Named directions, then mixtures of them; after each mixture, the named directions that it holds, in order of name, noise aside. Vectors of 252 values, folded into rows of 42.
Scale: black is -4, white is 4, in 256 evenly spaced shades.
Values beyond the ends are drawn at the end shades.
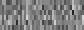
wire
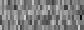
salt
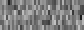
salt, wire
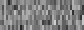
salt, wire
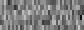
salt, wire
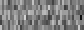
salt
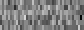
salt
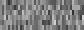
salt, wire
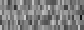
salt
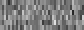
salt, wire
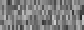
salt, wire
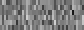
wire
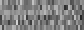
salt, wire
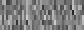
wire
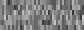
salt, wire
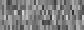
salt, wire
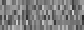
wire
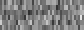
salt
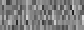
wire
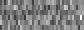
salt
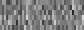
wire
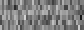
salt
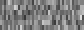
salt, wire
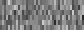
salt, wire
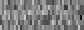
salt
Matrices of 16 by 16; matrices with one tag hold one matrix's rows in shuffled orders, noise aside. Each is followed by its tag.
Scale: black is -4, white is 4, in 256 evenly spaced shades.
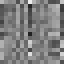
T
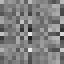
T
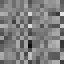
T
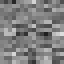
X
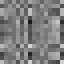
T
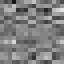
X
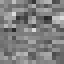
X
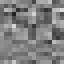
X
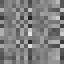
T
